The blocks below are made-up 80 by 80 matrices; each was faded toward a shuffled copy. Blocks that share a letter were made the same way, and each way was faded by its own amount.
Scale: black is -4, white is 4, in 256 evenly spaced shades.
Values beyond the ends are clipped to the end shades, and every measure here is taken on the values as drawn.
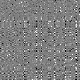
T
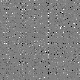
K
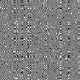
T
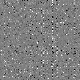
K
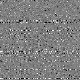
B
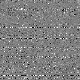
B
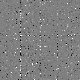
K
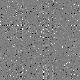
K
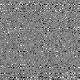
B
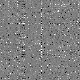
K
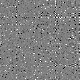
K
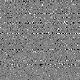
B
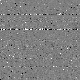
B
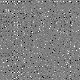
K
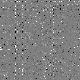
K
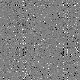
K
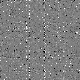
K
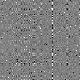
T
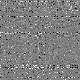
B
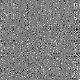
K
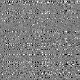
B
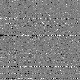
B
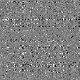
B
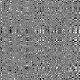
T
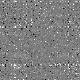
K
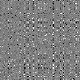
T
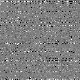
B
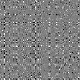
T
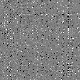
K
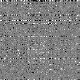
B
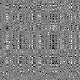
T
